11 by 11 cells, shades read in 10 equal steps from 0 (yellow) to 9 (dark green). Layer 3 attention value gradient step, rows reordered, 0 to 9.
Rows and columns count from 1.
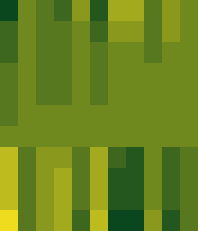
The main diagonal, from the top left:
9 5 6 6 5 5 5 8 5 7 6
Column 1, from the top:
9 7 7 6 6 6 5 2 2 2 0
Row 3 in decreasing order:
7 6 6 6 6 5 5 5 5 5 5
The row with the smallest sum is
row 7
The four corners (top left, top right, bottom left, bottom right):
9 5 0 6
